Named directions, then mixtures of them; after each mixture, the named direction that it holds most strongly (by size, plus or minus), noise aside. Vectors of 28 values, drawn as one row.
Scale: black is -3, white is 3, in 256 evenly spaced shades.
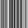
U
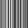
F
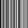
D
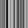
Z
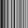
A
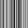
D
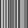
D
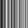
A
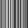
F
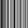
A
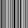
F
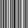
F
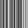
U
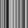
U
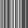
U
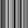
F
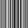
F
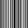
F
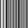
A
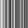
A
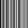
D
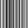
F
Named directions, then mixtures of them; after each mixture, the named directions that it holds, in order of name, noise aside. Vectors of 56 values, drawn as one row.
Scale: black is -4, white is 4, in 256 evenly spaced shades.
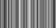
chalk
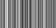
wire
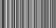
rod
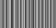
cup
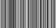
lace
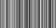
chalk, lace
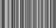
cup, rod, wire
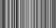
chalk, rod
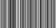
lace, wire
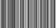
lace, rod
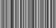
cup, lace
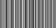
cup, rod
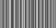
cup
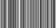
chalk, lace, wire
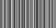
cup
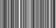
chalk, cup, lace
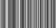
lace, rod, wire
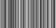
chalk, lace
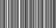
chalk, cup, wire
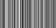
rod, wire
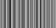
cup, lace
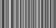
cup, rod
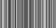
rod, wire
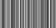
cup, lace, rod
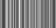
chalk, rod, wire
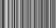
rod, wire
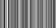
chalk, wire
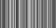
chalk, lace, rod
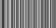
cup, rod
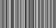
cup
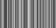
chalk, rod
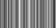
chalk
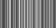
chalk, cup, rod
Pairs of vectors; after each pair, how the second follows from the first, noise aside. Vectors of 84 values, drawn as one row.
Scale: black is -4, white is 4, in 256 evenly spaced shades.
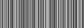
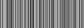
wrapped around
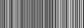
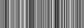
shuffled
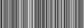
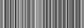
shuffled
